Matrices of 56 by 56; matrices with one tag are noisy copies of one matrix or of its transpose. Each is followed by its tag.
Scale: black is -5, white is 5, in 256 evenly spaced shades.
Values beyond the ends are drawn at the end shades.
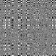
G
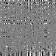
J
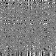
J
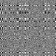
G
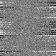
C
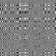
G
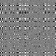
G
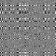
G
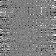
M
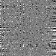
J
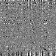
J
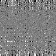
M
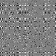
G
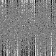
C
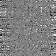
M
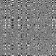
G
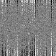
C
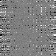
M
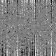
C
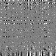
J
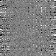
M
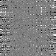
M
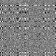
G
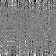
M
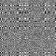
G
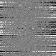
C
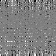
M
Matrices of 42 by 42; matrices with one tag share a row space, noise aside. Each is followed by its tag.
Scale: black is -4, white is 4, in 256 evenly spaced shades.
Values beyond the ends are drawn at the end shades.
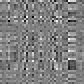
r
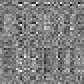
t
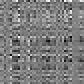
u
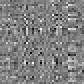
r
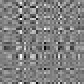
t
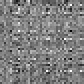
u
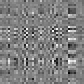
r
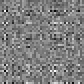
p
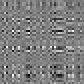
p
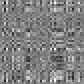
p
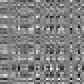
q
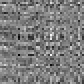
q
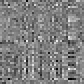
r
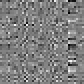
r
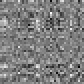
q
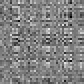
u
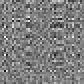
p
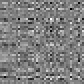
q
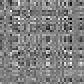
u
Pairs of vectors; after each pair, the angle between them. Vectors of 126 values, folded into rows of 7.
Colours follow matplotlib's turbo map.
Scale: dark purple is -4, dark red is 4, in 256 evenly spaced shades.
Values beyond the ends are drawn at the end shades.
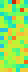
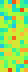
nearly parallel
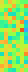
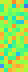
partly opposed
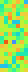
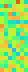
partly aligned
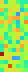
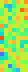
partly opposed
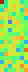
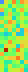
partly opposed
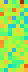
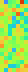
nearly parallel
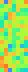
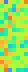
nearly parallel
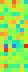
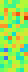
partly opposed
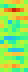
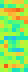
nearly parallel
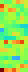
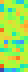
nearly opposite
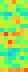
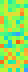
partly opposed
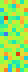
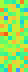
nearly opposite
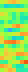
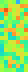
orthogonal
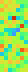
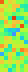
nearly parallel
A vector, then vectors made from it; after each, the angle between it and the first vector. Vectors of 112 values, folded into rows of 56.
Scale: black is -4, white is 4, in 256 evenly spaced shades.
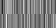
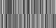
nearly opposite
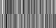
nearly opposite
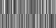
partly opposed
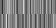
nearly parallel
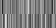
partly aligned
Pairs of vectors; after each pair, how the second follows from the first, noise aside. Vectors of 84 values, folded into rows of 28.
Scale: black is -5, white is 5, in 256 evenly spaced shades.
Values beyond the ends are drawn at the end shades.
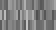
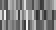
scaled up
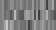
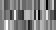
scaled up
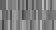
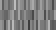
reversed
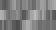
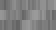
shrunk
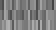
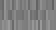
shrunk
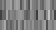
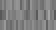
shrunk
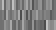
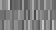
reversed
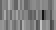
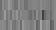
shrunk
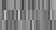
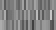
reversed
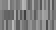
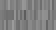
shrunk
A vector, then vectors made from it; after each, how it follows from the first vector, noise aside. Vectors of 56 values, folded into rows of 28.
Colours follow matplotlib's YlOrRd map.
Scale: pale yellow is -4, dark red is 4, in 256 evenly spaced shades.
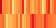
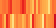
reversed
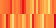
reversed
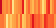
copied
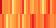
copied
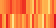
reversed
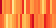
copied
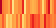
copied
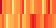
copied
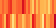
reversed
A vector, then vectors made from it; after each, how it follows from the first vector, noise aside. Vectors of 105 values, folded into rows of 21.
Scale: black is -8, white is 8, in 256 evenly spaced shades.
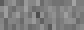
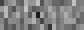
scaled up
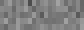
wrapped around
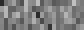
scaled up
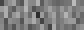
scaled up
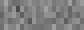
wrapped around
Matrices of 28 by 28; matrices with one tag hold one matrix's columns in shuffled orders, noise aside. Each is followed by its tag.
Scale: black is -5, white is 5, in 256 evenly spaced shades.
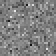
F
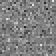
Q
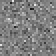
Q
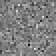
F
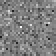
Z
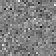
Q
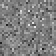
Z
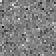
Q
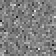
F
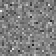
F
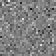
Q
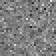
Q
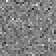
Q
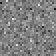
Q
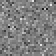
Q
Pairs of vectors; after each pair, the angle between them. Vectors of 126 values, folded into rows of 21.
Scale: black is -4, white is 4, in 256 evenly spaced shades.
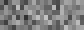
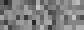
partly aligned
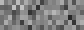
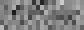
partly aligned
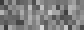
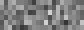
orthogonal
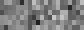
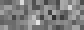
nearly opposite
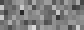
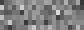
nearly parallel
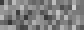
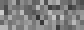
orthogonal
